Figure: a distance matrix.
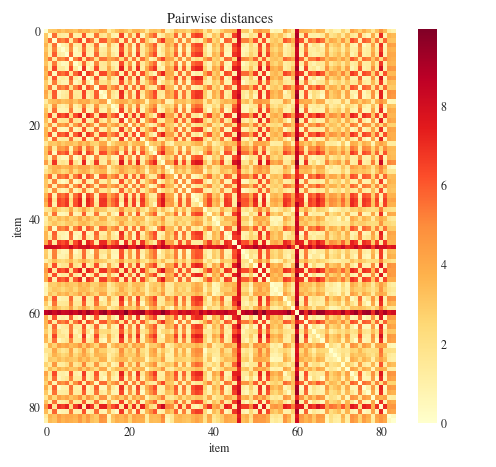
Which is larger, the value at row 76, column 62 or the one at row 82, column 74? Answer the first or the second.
the first
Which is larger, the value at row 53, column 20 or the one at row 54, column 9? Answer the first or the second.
the second
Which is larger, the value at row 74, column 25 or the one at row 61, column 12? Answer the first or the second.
the second
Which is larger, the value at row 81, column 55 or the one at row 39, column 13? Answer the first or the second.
the first
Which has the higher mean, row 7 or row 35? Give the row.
35
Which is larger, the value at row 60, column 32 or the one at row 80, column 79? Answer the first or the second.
the first
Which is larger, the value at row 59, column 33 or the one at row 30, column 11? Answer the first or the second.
the first
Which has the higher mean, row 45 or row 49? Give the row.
45
